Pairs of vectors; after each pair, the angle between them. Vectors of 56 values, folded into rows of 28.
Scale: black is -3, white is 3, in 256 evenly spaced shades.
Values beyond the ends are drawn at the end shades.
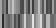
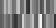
partly aligned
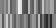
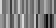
partly aligned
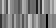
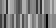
nearly parallel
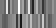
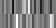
orthogonal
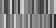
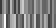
partly aligned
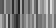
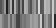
partly aligned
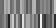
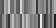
nearly parallel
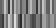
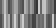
partly aligned
